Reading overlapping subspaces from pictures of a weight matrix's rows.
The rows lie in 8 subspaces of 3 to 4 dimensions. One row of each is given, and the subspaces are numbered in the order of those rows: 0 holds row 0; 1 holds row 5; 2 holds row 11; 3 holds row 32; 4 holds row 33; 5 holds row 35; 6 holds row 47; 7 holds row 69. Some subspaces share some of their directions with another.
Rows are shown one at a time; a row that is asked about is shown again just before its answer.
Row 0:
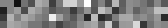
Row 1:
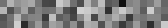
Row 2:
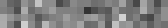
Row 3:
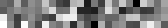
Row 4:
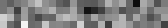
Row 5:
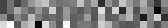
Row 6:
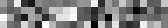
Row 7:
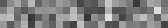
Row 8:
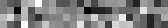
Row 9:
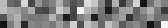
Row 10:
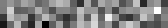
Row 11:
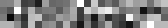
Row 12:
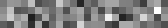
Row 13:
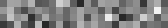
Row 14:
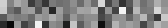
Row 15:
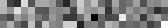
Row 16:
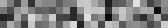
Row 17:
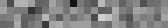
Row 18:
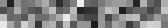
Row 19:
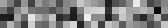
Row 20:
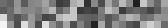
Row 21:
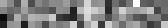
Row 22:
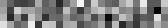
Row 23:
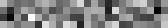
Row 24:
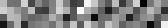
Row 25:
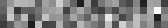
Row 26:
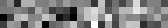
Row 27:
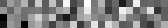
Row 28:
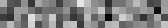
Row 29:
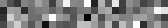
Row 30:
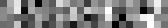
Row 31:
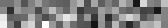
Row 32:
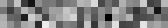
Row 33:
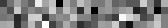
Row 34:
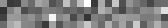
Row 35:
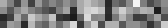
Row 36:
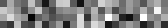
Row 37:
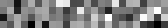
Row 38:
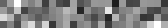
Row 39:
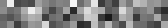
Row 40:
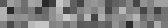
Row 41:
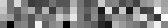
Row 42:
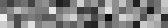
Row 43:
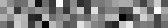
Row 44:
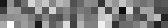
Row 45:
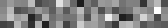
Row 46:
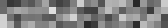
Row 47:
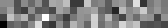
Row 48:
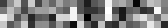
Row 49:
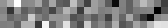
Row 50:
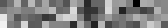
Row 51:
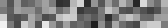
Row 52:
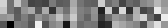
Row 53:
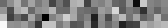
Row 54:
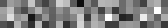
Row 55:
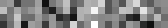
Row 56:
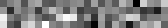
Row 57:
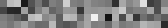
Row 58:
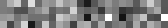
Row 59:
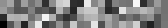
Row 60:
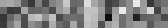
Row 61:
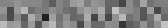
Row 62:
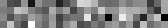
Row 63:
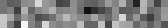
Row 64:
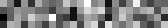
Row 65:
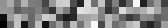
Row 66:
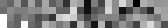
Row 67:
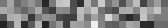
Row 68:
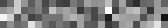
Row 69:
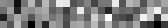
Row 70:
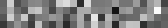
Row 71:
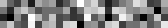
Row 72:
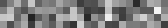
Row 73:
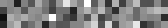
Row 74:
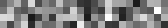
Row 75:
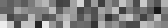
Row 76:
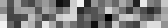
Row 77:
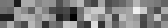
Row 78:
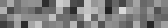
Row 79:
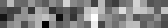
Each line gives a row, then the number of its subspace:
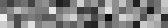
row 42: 7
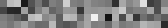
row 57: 3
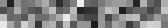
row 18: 0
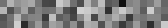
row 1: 6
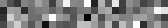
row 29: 0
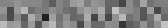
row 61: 6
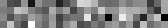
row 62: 7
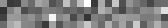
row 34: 0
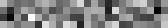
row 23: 7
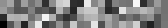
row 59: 6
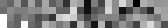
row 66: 4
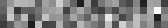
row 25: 5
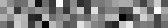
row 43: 4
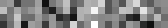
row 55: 5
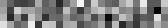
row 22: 5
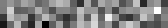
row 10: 6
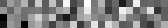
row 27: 4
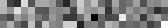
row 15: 3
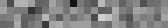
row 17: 0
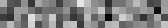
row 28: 0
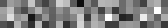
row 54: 5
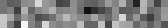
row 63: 2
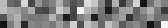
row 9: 3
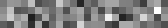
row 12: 4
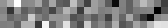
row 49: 7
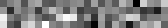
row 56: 6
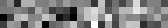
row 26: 3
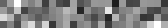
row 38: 7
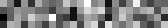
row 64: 0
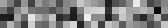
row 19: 3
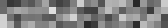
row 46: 7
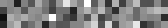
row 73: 0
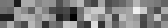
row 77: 3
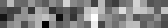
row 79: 3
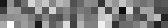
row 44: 1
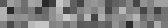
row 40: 6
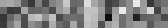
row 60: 3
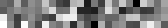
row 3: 5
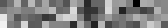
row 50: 6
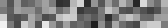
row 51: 1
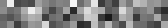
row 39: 0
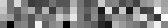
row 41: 1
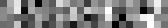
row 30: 2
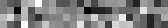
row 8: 2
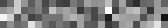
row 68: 7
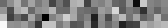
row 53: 6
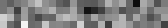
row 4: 2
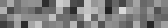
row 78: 6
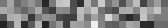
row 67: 5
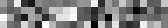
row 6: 3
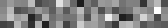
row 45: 4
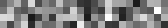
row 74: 4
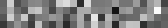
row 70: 0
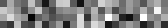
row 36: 5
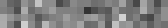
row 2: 2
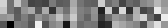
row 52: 1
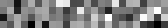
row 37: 7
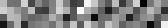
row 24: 3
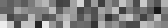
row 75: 1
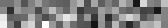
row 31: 6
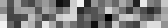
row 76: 1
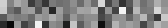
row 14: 1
